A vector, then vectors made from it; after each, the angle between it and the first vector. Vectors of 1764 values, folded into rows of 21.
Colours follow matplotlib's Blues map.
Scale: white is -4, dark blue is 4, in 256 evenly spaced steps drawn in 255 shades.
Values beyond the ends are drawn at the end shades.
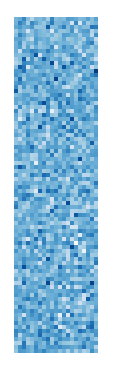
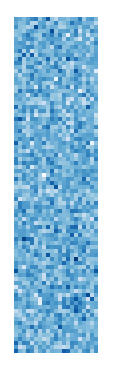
partly opposed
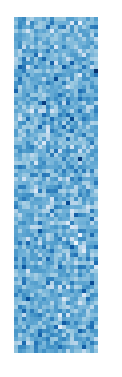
nearly parallel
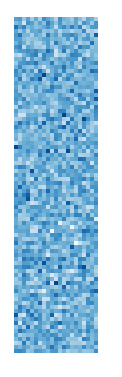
partly aligned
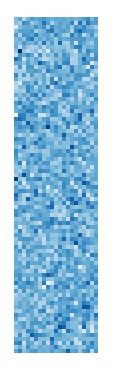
partly opposed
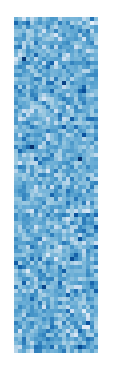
partly aligned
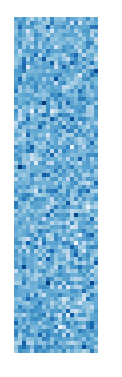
nearly parallel
